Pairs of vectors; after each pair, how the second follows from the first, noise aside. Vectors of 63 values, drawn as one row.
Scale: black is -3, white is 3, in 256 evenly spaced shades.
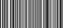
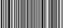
negated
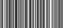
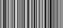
negated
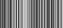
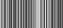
reversed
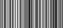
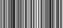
wrapped around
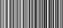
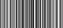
wrapped around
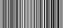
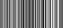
negated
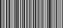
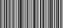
wrapped around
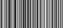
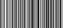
wrapped around
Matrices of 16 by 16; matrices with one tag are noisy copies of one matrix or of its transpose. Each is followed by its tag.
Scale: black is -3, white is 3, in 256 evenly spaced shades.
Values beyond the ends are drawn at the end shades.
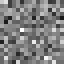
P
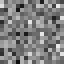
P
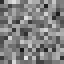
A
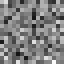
P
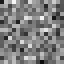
A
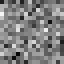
A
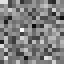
P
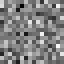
P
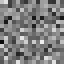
P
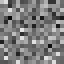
P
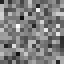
A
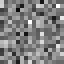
P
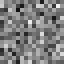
P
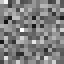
P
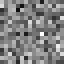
P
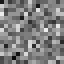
A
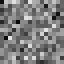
A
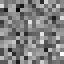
P
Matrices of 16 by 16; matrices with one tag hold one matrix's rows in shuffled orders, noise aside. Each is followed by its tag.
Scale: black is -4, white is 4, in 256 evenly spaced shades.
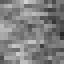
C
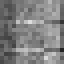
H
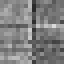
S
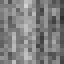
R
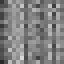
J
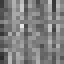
J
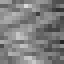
C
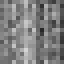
R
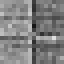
S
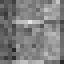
H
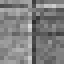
S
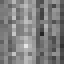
R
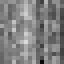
R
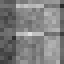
H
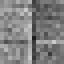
S
